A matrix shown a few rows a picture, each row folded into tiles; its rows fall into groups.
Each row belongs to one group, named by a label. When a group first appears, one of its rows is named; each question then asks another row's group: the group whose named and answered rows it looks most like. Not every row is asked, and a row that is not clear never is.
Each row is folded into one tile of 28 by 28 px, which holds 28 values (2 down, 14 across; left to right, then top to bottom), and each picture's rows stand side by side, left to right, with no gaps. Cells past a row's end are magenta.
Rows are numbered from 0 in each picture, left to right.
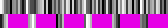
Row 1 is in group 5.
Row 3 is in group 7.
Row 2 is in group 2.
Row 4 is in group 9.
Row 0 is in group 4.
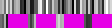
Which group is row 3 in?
2
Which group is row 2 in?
5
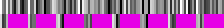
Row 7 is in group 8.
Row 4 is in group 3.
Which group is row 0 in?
9
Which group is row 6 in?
5
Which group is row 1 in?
8
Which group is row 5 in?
3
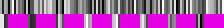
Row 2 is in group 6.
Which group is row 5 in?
8
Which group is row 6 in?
8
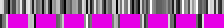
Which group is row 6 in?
8
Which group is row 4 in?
9
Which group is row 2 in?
4
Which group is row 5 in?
3
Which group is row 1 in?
9
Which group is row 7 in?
4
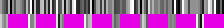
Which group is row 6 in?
8
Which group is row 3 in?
8
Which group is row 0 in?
4
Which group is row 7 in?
5
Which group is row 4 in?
4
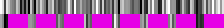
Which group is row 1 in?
6
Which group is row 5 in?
6
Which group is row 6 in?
8
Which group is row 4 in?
6
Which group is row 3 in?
5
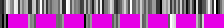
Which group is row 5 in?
8
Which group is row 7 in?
5
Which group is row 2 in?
3
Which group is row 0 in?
2
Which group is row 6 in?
7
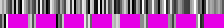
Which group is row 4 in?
5
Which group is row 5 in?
6
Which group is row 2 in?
2
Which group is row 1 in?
6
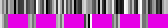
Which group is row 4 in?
4
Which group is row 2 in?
6
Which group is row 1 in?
6
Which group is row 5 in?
8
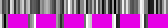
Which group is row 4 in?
3
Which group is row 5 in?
8
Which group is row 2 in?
5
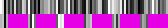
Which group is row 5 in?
2
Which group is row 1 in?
4
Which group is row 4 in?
7
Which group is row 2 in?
7
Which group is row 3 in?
6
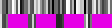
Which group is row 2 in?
2
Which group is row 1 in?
9
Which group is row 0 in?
5
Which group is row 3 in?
6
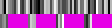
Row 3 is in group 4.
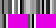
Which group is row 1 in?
7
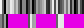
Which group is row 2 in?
7
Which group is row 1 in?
6
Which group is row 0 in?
9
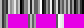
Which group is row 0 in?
5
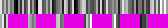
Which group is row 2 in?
6
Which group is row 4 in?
3
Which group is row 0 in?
7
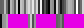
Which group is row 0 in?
2
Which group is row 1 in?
7
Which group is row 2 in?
4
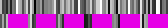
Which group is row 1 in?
6
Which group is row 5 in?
9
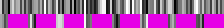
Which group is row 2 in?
7
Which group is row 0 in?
3
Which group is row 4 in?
2
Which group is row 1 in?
2
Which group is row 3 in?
4
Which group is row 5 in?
4
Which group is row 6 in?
4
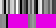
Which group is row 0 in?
9
